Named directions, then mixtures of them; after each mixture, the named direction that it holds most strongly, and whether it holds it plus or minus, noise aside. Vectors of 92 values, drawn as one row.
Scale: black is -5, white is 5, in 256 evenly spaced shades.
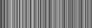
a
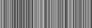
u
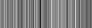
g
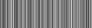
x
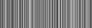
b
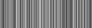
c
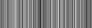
g, plus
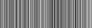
g, minus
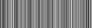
x, plus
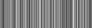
c, plus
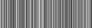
x, minus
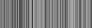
u, plus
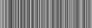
a, minus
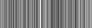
g, minus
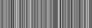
x, minus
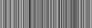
b, minus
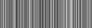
c, minus
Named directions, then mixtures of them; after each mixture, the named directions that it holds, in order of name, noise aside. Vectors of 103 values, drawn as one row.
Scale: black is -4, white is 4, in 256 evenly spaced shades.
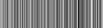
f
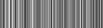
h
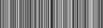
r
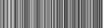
f, h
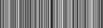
r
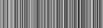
f, h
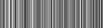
h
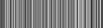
f, h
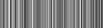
h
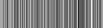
f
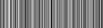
h, r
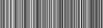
h, r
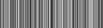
r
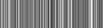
f, r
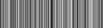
r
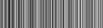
f, h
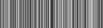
r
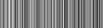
f, h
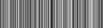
r
